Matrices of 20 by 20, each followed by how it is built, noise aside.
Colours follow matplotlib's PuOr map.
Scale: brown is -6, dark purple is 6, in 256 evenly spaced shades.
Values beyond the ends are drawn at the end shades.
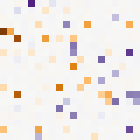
sparse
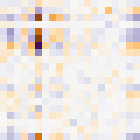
low rank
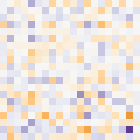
low rank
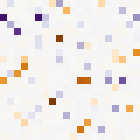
sparse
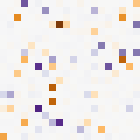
sparse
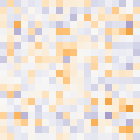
low rank
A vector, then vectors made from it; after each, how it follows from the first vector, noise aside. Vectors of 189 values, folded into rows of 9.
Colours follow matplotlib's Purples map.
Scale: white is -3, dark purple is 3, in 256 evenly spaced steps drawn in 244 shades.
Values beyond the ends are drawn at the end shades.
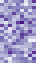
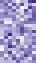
wrapped around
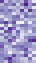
negated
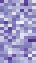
negated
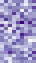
copied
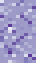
partly zeroed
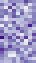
wrapped around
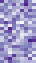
negated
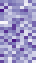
reversed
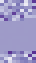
partly zeroed
